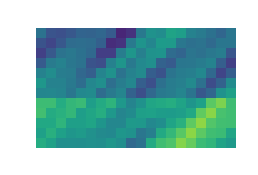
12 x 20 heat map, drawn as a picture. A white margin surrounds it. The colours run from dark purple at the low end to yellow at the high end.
The ninth with the highest average is the bottom right. The bottom left is the calmest part. The bottom part is higher, past a seam about 60% of the way down. The grain runs diagonally up to the right.
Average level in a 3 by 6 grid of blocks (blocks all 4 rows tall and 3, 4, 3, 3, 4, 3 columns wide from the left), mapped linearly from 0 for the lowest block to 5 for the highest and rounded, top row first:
000211 | 322122 | 432355
